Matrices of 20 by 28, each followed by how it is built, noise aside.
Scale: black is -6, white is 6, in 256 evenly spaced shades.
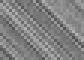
Toeplitz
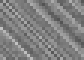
Toeplitz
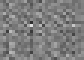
low rank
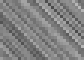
Toeplitz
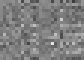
low rank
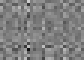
low rank
